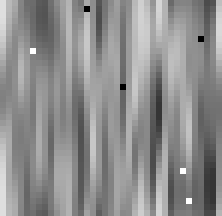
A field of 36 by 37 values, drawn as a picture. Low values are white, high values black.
Values change most from cell to cell in the bottom right. Streaks run downward. Six lone cells stand out: three far higher and three far lower than their neighbours. The ninth with the highest average is the bottom right.
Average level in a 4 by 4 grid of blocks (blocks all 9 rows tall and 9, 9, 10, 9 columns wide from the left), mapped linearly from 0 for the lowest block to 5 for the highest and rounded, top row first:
3202 / 2222 / 2333 / 2215
